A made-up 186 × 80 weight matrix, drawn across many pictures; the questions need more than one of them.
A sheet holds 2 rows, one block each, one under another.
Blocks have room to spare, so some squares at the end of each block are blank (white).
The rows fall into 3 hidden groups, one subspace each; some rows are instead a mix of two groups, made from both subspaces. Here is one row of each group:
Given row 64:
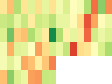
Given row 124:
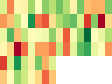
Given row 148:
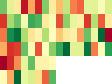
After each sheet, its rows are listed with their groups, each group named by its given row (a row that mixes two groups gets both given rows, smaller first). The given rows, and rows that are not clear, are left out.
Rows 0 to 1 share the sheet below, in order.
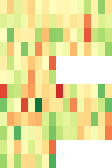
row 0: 64
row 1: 124
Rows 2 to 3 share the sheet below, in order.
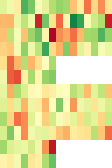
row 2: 124
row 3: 124 and 148
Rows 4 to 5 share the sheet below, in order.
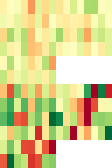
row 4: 64
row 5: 64
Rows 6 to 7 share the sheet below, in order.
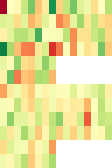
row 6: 148
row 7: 64
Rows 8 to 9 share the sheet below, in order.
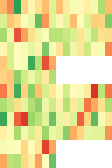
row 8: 124
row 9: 64 and 124
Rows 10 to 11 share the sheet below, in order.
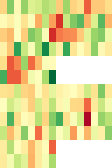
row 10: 124
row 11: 64
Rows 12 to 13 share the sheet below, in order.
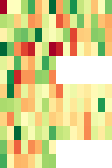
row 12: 148
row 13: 124
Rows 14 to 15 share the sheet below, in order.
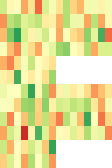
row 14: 148
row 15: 64
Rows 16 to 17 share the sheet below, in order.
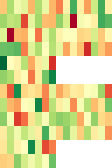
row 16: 124 and 148
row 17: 124
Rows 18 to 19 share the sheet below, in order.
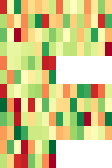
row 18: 124
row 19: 148
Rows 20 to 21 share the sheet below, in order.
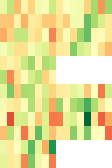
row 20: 64
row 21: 64
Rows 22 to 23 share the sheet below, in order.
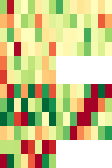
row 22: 124
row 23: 64
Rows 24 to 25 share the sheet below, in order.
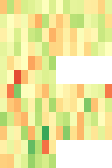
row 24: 124 and 148
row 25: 124
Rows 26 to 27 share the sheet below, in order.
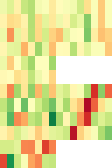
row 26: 64
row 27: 64
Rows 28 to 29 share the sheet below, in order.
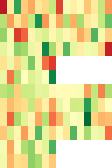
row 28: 124
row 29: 64
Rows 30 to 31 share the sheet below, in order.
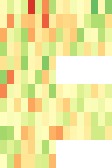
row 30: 64
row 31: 148
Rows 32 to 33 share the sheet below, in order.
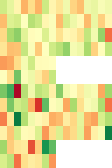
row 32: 148
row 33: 124
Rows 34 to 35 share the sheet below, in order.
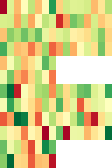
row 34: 148
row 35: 124
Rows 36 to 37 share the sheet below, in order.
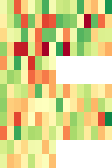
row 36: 124
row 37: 148
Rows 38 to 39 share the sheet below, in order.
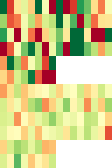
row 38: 124 and 148
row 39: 124
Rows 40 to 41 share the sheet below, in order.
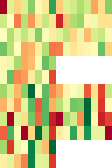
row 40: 148
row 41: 64
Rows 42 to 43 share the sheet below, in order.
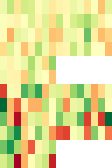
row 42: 64
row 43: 148
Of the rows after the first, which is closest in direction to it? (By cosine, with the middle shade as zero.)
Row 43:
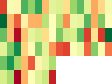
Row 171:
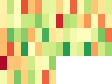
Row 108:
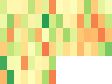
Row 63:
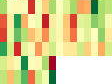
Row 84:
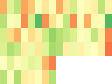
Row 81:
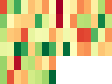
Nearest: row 108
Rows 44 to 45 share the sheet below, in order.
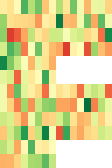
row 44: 148
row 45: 124
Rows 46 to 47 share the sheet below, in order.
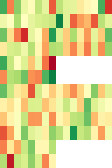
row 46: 64 and 148
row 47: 64 and 148
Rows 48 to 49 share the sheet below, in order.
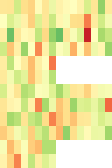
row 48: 64
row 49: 124
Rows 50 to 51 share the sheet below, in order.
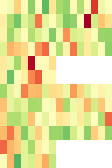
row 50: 64 and 124
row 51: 148
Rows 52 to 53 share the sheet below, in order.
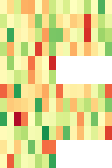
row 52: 64
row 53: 124
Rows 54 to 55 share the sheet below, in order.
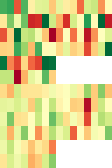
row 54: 124
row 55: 64
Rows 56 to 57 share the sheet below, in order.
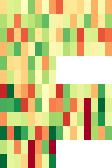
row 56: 64 and 124
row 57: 64 and 124
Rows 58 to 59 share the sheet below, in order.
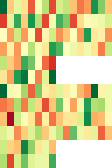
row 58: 148
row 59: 64 and 148
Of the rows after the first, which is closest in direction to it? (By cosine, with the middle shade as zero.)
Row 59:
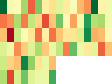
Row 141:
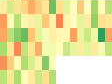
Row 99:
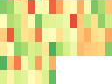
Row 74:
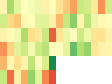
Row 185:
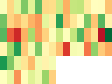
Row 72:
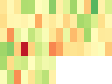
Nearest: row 99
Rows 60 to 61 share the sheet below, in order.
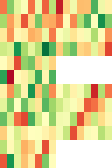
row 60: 64 and 124
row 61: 64
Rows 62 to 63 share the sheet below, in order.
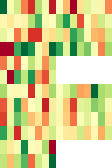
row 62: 148
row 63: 64 and 148
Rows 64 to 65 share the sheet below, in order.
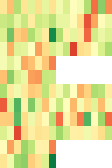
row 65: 148
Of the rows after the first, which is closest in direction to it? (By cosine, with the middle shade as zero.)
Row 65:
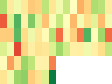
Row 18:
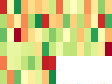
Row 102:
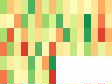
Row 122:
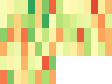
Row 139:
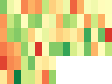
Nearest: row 139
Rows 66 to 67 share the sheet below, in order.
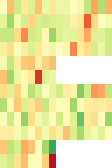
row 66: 64
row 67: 124 and 148
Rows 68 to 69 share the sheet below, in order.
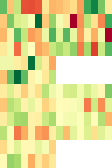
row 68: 124 and 148
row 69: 124 and 148
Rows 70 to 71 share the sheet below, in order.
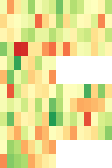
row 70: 124 and 148
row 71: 64 and 124
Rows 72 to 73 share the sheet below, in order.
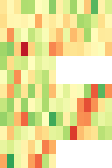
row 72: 64 and 148
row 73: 64
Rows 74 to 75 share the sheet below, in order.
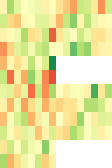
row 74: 64 and 148
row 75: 64
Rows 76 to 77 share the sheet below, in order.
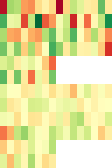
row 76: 124
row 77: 148
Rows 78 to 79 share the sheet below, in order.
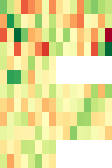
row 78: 124 and 148
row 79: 64
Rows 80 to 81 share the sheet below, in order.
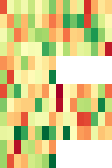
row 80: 124
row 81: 124
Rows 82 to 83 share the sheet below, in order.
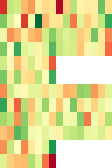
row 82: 124
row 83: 148
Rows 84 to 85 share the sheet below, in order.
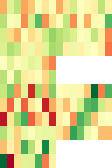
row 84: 124
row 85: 64
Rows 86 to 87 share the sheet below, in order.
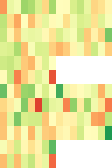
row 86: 148
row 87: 124
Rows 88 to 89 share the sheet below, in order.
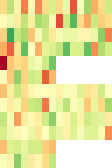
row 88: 148
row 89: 124
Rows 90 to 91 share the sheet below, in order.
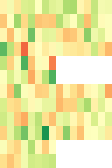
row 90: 124 and 148
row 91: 124
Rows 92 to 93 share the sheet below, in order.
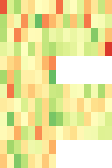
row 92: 124
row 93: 64 and 124
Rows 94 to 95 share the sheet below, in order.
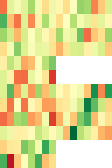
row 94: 148
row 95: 64
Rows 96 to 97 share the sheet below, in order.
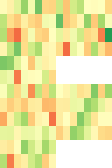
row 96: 148
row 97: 64
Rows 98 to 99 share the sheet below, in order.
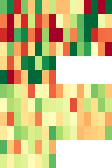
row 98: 64
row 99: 124 and 148
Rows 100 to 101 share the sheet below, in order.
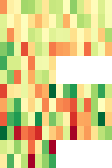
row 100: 148
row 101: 64 and 148
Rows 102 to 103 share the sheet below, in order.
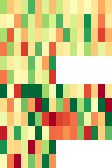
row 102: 64 and 124
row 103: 124 and 148
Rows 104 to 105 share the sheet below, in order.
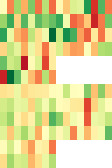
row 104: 64 and 124
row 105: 64
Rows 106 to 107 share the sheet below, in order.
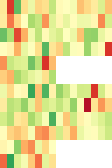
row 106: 124
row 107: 64 and 124
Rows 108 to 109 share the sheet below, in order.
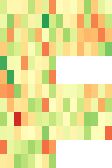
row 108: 64 and 124
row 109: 124
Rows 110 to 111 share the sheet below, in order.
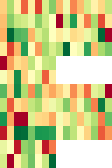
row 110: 148
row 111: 124 and 148
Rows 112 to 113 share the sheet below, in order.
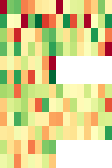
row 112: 124
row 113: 124
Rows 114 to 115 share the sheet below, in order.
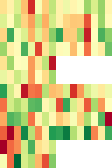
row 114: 64
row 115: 148
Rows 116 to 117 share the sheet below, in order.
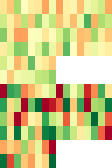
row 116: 124
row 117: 124
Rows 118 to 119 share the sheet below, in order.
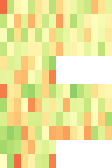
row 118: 148
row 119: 148
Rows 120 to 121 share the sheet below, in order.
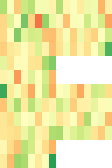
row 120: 124
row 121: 148
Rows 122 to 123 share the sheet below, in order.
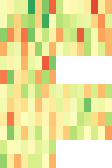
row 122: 64
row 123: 64 and 148
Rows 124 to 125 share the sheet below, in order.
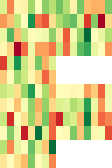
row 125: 64
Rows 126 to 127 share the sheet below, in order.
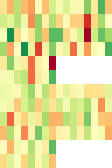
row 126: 64
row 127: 64
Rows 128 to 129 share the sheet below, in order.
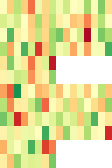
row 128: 64
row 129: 124
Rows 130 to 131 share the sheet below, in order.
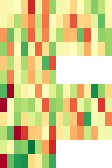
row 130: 64
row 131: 124 and 148
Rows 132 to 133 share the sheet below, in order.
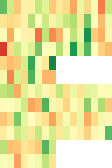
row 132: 64 and 148
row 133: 124
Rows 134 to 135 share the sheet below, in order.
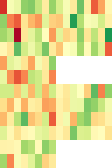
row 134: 124 and 148
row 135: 64
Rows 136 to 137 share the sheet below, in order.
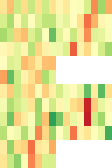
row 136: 64
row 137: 64
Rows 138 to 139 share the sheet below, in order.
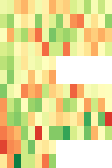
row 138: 124
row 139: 148
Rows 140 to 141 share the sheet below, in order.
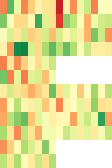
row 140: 124 and 148
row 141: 64 and 148
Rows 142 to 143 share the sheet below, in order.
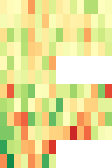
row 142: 64
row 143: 64 and 148
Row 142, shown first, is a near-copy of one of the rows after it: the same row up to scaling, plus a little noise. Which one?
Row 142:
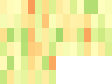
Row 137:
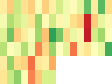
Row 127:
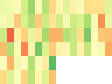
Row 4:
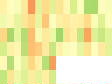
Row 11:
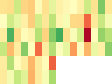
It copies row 4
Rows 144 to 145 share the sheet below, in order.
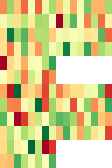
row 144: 148
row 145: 124
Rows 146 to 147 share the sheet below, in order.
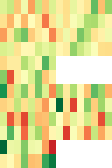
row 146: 64
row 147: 148
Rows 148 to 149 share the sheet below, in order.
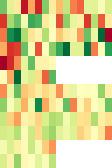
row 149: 124
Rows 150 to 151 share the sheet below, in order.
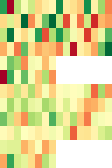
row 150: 64 and 124
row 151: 64
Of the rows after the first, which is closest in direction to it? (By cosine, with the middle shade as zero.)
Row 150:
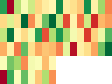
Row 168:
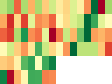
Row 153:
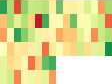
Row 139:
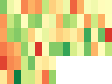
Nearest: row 153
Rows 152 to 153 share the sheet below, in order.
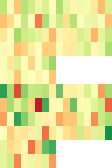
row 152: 124
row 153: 124
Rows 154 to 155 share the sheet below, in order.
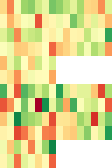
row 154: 124 and 148
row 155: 124
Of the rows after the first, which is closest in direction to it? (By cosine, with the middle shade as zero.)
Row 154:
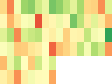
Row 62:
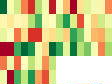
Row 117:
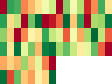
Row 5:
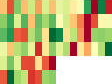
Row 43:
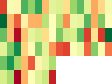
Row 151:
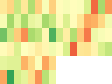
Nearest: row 43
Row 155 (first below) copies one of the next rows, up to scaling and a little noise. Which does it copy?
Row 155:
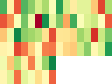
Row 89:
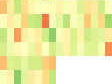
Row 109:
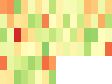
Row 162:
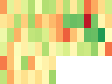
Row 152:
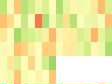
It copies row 152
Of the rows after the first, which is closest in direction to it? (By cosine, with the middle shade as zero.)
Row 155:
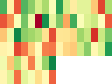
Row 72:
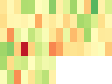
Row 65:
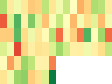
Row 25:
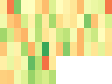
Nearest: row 72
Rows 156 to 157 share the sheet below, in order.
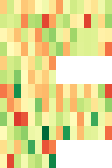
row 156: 124
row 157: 124
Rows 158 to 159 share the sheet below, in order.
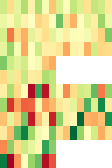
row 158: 148
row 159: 64 and 148
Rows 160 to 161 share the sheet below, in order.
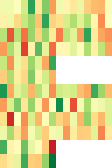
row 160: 64
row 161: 148
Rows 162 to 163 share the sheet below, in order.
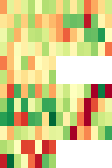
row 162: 124
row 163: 64
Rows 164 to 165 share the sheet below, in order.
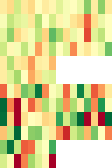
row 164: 64
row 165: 148
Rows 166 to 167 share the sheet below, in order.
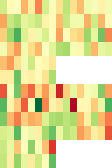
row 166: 148
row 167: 124
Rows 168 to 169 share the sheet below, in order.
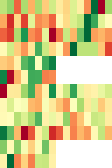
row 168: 64
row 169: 148
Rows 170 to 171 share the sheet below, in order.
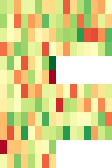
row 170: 124 and 148
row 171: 148
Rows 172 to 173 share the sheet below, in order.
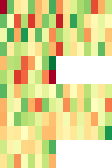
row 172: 148
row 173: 124
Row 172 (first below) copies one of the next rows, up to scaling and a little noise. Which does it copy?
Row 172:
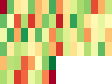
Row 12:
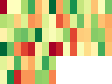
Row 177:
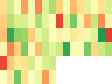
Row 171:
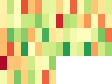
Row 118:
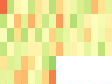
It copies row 118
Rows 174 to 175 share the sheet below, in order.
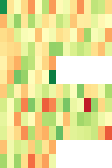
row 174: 148
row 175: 124
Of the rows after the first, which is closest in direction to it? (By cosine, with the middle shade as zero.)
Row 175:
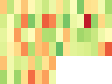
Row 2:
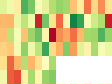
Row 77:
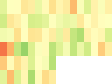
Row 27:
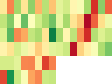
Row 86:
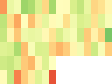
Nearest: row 77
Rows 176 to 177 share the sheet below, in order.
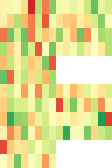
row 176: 64
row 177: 148
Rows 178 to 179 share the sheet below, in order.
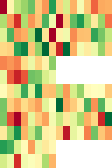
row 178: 124 and 148
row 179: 148
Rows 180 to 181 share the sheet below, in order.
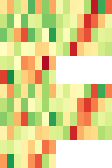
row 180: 64
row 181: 64
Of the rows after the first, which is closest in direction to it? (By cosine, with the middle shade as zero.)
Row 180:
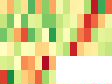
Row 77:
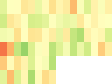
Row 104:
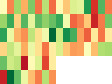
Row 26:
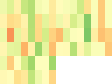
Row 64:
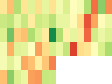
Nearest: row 64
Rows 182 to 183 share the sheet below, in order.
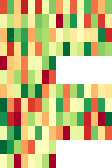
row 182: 148
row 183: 148
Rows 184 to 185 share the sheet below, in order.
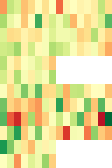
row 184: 124
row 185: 148
